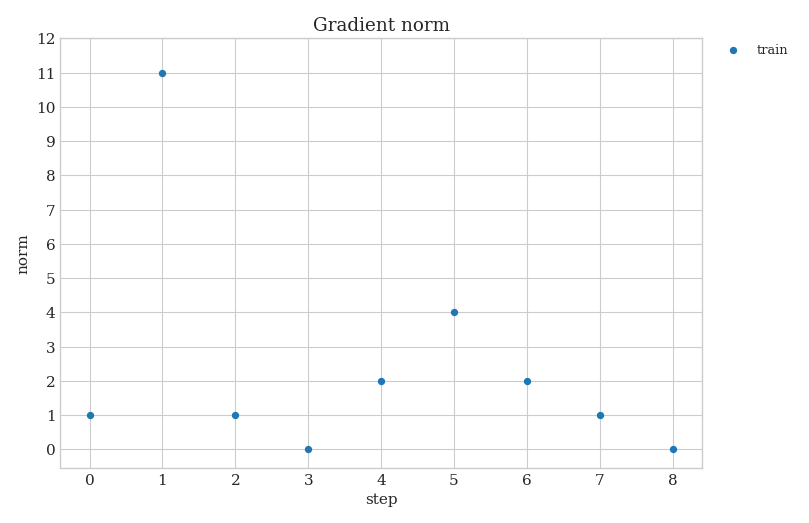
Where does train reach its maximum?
1
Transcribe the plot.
Title: Gradient norm
x-axis: step, ticks 0 1 2 3 4 5 6 7 8
y-axis: norm, ticks 0 1 2 3 4 5 6 7 8 9 10 11 12
Legend: train
Values:
train: 1 11 1 0 2 4 2 1 0
